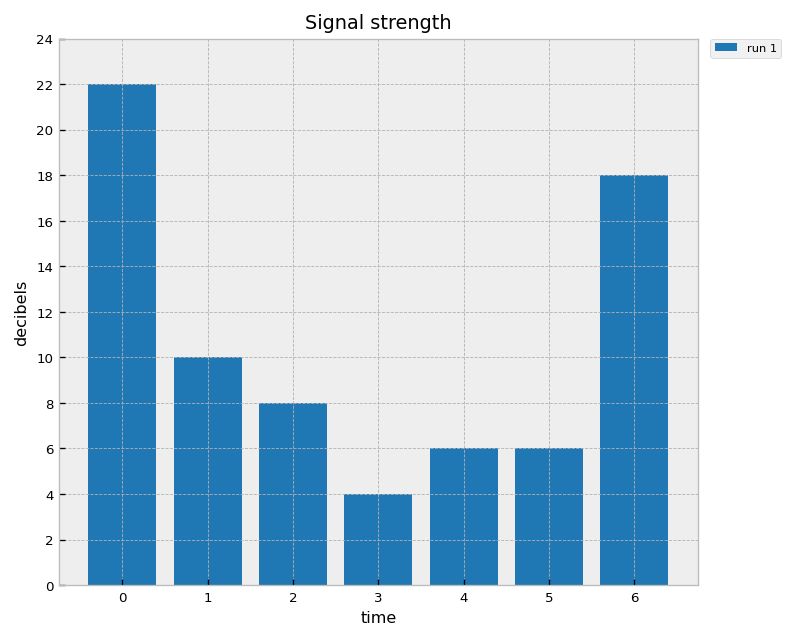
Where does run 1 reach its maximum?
0
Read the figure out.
Title: Signal strength
x-axis: time, ticks 0 1 2 3 4 5 6
y-axis: decibels, ticks 0 2 4 6 8 10 12 14 16 18 20 22 24
Legend: run 1
Values:
run 1: 22 10 8 4 6 6 18
